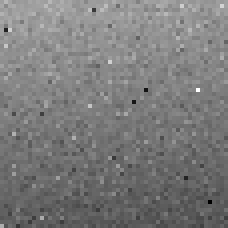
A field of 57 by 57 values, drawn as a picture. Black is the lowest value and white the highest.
Odd rows or columns: none. Average level on the scale: 50%. Slope: up to the top. Grain: fine.
